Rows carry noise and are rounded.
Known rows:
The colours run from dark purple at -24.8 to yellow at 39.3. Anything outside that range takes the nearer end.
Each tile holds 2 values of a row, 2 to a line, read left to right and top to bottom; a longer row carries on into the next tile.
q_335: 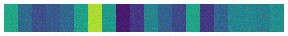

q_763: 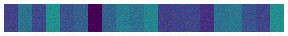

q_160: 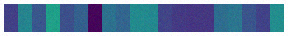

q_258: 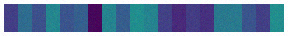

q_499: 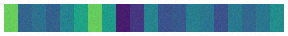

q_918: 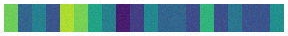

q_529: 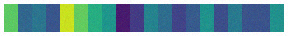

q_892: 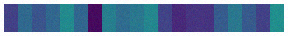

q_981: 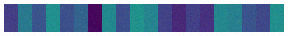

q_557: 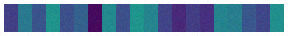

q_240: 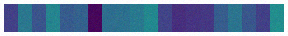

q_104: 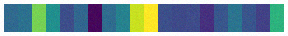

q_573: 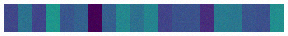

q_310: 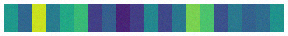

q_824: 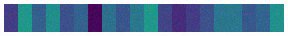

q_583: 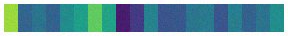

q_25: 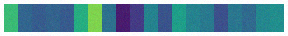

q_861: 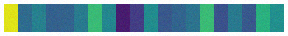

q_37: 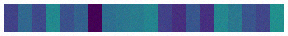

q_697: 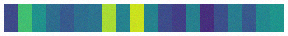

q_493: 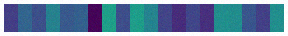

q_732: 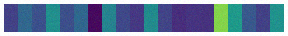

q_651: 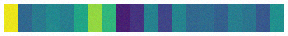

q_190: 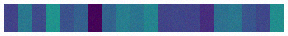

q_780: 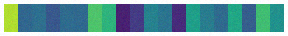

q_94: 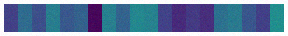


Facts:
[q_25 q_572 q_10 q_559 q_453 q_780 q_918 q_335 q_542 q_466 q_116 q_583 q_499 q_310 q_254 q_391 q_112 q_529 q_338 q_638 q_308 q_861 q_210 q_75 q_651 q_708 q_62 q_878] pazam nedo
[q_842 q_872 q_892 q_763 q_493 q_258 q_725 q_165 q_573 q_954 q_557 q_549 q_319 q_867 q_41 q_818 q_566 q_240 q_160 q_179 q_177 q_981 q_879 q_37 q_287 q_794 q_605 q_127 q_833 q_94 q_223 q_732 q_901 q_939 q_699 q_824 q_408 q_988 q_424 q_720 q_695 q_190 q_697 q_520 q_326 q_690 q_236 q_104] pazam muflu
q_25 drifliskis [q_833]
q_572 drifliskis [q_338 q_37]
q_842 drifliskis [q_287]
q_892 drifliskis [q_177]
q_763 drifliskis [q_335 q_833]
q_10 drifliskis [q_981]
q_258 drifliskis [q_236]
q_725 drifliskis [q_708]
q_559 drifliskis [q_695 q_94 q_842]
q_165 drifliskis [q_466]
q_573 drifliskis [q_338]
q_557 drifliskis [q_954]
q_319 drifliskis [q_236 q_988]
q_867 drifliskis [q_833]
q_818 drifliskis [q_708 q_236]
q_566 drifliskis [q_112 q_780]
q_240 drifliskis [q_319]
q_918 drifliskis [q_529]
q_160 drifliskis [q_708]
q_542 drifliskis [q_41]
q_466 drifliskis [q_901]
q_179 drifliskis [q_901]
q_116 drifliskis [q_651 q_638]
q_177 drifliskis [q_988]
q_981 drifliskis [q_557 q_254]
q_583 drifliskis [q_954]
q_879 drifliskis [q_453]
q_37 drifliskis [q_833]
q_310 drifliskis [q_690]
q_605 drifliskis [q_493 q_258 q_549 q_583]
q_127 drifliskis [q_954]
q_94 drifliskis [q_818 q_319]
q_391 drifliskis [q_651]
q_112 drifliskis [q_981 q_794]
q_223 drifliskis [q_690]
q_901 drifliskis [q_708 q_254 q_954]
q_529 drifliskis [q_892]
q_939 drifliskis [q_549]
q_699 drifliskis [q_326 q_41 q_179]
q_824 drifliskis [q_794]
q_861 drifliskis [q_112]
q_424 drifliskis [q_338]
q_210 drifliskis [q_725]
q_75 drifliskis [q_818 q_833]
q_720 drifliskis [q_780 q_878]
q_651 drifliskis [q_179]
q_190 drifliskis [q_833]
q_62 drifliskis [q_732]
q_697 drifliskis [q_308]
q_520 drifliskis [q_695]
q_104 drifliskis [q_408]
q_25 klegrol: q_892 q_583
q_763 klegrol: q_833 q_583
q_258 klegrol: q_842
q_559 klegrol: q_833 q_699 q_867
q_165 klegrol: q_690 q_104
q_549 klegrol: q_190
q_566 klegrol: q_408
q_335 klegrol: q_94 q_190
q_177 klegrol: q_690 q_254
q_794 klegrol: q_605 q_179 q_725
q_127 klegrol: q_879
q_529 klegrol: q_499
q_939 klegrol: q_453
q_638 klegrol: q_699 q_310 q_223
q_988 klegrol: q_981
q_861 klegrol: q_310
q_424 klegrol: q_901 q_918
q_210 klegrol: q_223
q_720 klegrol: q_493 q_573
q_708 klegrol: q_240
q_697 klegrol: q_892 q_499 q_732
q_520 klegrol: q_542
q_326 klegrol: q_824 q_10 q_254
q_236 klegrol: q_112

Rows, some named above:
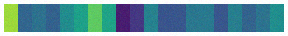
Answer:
q_583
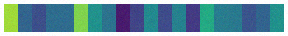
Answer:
q_62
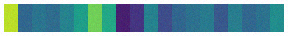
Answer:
q_466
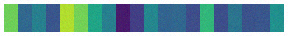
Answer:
q_918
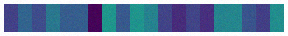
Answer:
q_236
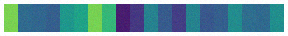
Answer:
q_708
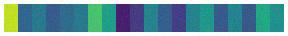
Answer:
q_112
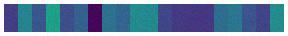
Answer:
q_160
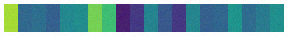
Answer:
q_254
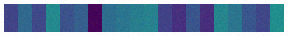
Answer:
q_37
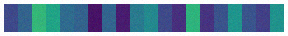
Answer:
q_690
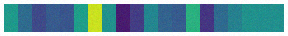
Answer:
q_338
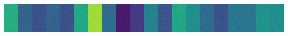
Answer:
q_572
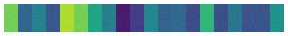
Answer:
q_918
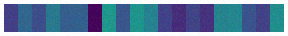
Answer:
q_236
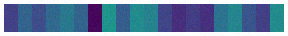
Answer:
q_988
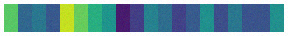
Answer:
q_529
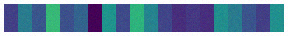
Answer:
q_179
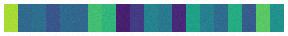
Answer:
q_878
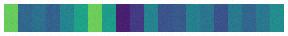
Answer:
q_499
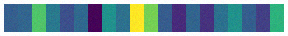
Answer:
q_408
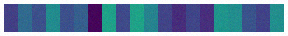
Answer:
q_954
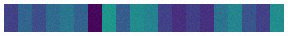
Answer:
q_988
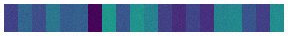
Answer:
q_236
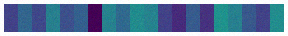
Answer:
q_833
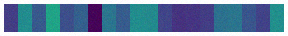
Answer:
q_127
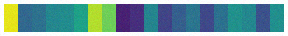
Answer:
q_638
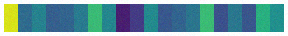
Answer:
q_861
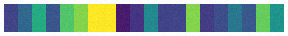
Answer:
q_308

